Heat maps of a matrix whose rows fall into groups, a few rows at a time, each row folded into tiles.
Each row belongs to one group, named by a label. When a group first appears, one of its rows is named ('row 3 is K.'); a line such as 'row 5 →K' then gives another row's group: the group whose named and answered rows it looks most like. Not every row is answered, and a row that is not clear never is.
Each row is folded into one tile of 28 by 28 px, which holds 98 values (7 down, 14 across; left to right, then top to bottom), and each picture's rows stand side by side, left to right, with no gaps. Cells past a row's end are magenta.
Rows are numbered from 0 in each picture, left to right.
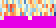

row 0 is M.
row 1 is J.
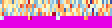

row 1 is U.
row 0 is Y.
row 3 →J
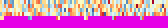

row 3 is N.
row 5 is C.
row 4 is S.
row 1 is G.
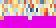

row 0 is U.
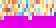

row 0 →M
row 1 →J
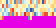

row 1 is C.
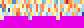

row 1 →G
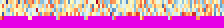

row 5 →U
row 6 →C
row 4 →C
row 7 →M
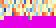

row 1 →C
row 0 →J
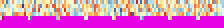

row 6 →G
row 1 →Y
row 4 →N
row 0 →C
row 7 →M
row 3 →M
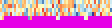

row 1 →S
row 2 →M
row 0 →S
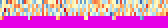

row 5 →Y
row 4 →S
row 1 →S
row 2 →U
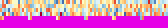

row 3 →S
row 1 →G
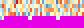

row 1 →G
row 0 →M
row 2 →Y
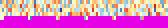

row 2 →C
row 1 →Y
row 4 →J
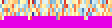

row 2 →S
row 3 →Y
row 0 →M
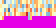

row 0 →C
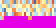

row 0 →C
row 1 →U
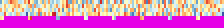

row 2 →G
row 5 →J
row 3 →M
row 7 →N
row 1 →U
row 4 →G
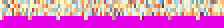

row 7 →C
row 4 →Y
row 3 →U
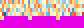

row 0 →Y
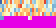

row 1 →M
